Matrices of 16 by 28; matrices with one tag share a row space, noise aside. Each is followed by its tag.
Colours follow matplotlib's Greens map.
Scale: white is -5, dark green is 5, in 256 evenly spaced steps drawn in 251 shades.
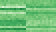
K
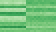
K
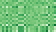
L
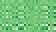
L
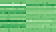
K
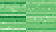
K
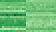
K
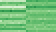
K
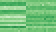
K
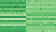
K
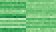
K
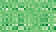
L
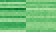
K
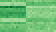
K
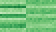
K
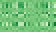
L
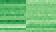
K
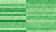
K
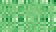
L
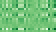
L
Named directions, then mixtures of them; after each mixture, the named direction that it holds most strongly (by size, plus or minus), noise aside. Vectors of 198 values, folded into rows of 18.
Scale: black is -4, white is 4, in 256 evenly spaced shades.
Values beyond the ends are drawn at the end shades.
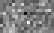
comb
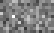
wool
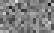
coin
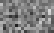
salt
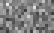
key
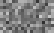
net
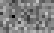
wool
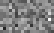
salt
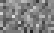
wool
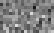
salt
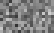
salt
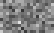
net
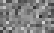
net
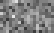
wool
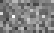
wool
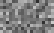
net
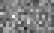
wool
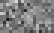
wool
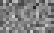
net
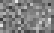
salt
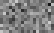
coin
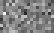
comb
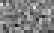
salt
